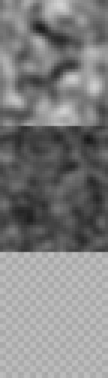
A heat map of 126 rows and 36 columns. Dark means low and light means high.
It is made of 3 by 1 panels. Panel 1,1: middling, blotchy, strong in contrast. Panel 2,1: low, blotchy. Panel 3,1: high, checkered, faint in contrast.
